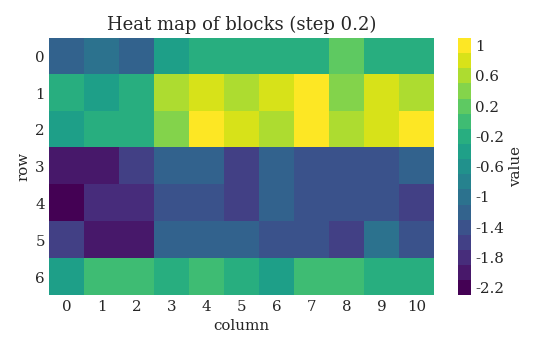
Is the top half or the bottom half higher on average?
top
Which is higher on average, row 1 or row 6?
row 1
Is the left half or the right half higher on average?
right
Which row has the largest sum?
2
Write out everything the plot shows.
Title: Heat map of blocks (step 0.2)
x-axis: column, ticks 0 1 2 3 4 5 6 7 8 9 10
y-axis: row, ticks 0 1 2 3 4 5 6 (0 at the top)
Colour bar: value, ticks -2.2 -1.8 -1.4 -1 -0.6 -0.2 0.2 0.6 1
Values, 7 rows of 11:
-1.2 -1 -1.2 -0.4 -0.2 -0.2 -0.2 -0.2 0.2 -0.2 -0.2
-0.2 -0.4 -0.2 0.6 0.8 0.6 0.8 1 0.4 0.8 0.6
-0.4 -0.2 -0.2 0.4 1 0.8 0.6 1 0.6 0.8 1
-2 -2 -1.6 -1.2 -1.2 -1.6 -1.2 -1.4 -1.4 -1.4 -1.2
-2.2 -1.8 -1.8 -1.4 -1.4 -1.6 -1.2 -1.4 -1.4 -1.4 -1.6
-1.6 -2 -2 -1.2 -1.2 -1.2 -1.4 -1.4 -1.6 -1 -1.4
-0.4 0 0 -0.2 0 -0.2 -0.4 0 0 -0.2 -0.2
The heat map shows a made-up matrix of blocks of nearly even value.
